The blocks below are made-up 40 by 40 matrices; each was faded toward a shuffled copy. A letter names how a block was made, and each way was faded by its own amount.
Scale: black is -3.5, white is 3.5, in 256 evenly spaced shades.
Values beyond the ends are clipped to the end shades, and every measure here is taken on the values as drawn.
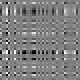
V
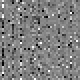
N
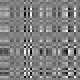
V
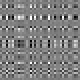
V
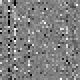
N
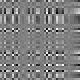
V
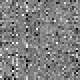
N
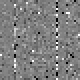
N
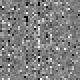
N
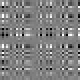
V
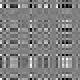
V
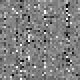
N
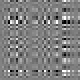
V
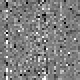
N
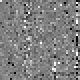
N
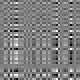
V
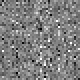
N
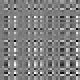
V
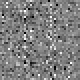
N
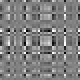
V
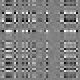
V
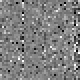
N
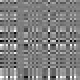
V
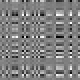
V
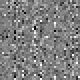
N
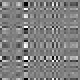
V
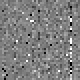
N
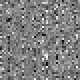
N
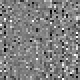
N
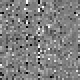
N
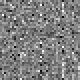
N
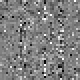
N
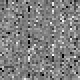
N
